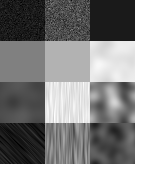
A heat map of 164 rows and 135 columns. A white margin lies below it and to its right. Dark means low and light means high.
It is made of 4 by 3 panels. Panel 1,1: very low, fine-grained, faint in contrast. Panel 1,2: low, fine-grained. Panel 1,3: very low, flat. Panel 2,1: middling, flat. Panel 2,2: high, flat. Panel 2,3: very high, smooth, faint in contrast. Panel 3,1: low, smooth, faint in contrast. Panel 3,2: very high, streaked downward, faint in contrast. Panel 3,3: middling, smooth, strong in contrast. Panel 4,1: very low, slanting down to the right, faint in contrast. Panel 4,2: middling, streaked downward. Panel 4,3: low, smooth.
